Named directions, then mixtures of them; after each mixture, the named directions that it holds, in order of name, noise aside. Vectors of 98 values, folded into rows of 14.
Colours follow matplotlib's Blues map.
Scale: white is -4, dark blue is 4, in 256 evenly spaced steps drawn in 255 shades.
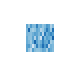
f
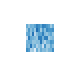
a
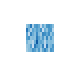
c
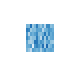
c, f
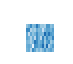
c, f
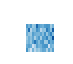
a, f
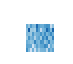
a, f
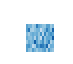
f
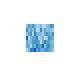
a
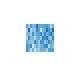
a, f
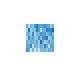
a, f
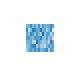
c, f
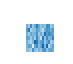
c, f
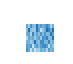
a, f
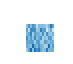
a, f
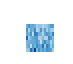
a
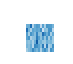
c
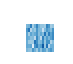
c, f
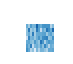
a, f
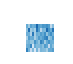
a, f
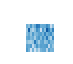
a, f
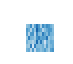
a, c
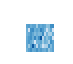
f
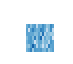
f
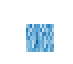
c
